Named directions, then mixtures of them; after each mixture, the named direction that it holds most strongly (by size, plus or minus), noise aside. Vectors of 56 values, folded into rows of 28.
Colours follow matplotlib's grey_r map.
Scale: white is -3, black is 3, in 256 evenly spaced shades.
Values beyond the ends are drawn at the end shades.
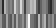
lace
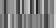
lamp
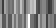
lace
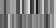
lamp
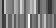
lace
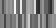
lace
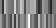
lace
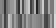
lamp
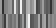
lace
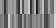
lamp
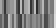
lamp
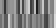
lamp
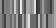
lace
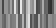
lace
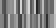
lamp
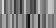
lace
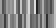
lamp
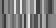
lace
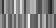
lace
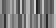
lamp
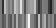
lace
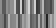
lamp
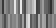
lace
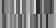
lace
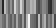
lace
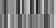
lamp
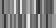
lace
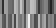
lace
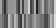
lamp
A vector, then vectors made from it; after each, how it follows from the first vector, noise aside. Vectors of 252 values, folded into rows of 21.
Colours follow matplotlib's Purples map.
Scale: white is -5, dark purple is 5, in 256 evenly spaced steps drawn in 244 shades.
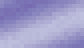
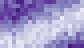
scaled up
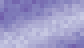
copied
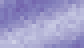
copied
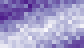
scaled up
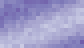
copied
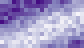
scaled up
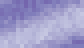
copied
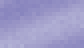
shrunk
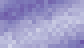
copied
